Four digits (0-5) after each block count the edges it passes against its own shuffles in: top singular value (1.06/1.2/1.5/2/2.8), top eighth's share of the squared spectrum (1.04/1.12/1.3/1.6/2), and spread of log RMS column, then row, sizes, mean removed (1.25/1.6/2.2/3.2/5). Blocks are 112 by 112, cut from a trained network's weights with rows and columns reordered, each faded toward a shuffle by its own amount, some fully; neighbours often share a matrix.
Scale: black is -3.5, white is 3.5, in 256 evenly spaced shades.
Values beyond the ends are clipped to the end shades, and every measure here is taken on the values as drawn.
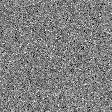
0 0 0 0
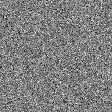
0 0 0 0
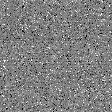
1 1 1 0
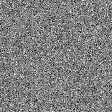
0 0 0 0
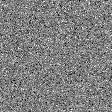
0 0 0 0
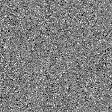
2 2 1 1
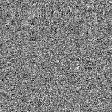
3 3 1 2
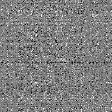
3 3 3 1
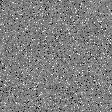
0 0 0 0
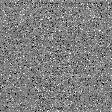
2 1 1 0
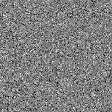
3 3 2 1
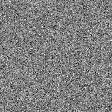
2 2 0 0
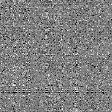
3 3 3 1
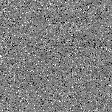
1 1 0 0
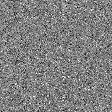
2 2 0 1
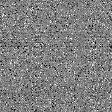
2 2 2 0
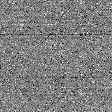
3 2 2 1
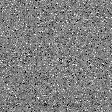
1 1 0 0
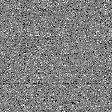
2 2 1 0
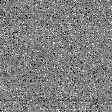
2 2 1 0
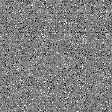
2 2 2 0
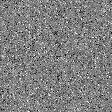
1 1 0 0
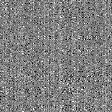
3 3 0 3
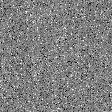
1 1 0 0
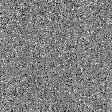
2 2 0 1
